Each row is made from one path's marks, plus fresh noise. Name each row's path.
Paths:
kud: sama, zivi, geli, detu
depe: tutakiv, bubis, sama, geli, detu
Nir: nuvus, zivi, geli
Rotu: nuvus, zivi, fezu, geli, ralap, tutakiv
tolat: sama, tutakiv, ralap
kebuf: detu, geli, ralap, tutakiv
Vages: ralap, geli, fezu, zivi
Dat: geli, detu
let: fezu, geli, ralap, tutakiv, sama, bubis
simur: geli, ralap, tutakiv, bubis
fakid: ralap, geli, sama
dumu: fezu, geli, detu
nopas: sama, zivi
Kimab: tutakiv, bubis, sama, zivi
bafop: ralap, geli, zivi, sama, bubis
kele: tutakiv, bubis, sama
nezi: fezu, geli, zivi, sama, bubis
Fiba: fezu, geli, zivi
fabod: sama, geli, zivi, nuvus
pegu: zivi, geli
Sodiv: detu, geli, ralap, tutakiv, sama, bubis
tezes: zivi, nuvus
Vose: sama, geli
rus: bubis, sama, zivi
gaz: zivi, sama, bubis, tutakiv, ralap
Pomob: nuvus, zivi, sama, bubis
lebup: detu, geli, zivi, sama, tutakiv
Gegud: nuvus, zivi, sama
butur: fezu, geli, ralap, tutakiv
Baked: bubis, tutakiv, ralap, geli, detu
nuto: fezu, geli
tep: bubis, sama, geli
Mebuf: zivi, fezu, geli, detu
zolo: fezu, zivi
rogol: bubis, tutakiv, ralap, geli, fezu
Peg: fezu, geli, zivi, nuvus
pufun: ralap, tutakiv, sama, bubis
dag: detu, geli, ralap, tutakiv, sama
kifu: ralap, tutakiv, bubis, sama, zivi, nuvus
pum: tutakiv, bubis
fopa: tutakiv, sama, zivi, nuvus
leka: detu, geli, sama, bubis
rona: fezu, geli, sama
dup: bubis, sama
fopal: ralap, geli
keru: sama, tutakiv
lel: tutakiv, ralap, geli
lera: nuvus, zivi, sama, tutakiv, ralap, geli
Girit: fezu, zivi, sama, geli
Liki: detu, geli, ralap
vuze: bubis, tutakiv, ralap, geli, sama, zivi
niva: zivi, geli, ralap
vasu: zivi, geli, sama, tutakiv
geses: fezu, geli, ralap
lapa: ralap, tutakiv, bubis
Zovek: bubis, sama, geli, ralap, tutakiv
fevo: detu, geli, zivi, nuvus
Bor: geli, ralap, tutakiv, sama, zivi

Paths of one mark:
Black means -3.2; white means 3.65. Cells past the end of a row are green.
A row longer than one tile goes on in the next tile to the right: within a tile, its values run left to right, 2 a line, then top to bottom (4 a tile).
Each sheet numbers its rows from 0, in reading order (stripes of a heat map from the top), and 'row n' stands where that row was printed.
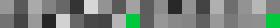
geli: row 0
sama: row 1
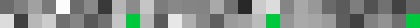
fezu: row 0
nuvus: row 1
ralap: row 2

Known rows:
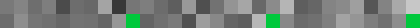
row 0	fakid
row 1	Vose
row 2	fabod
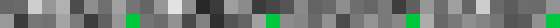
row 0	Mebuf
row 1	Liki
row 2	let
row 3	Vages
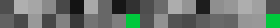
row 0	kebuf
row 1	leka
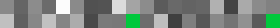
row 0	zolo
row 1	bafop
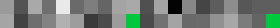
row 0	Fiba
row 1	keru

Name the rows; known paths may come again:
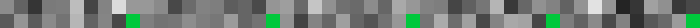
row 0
nopas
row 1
lera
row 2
fevo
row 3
kifu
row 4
Liki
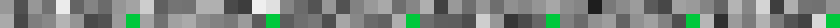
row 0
Fiba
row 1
tezes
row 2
Vose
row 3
pegu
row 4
fopa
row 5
nuto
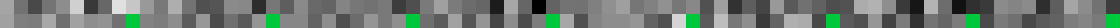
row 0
Gegud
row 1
fopal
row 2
let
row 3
lel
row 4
rona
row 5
pufun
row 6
kebuf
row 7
depe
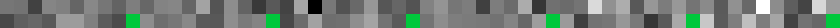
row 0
vasu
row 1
rogol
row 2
keru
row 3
fakid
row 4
Mebuf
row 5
zolo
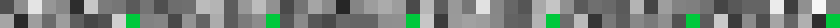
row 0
dumu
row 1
nezi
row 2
leka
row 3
Peg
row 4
bafop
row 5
rus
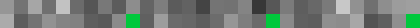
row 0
Vages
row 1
Zovek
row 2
Girit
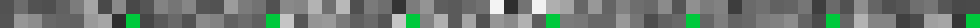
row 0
pum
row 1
lebup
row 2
geses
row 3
Pomob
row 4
niva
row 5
Bor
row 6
lapa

